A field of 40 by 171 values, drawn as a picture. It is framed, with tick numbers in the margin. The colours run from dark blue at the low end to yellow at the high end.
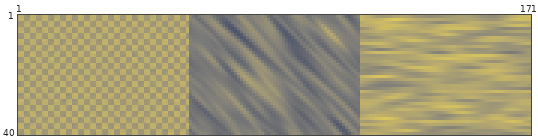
It is made of 1 by 3 panels. Panel 1,1: high, checkered. Panel 1,2: middling, slanting down to the right. Panel 1,3: high, streaked across.
